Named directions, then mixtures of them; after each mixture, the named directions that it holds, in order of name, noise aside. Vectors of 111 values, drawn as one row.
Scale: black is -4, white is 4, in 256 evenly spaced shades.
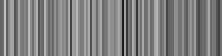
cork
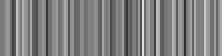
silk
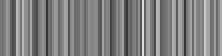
silk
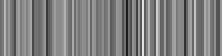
cork, silk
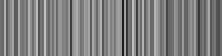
cork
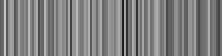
cork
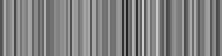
cork, silk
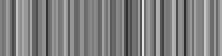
silk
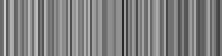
cork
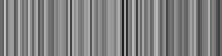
cork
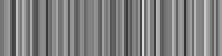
silk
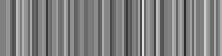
silk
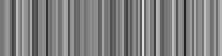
silk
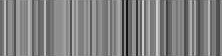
cork, silk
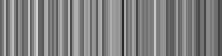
cork, silk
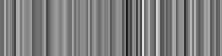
cork, silk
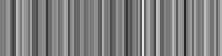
silk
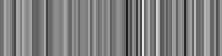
cork, silk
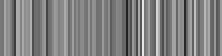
cork, silk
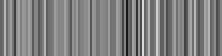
cork, silk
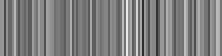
cork, silk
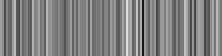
cork, silk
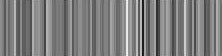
cork, silk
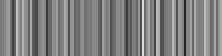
silk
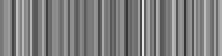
silk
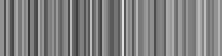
cork, silk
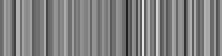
cork, silk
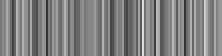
silk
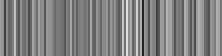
cork, silk
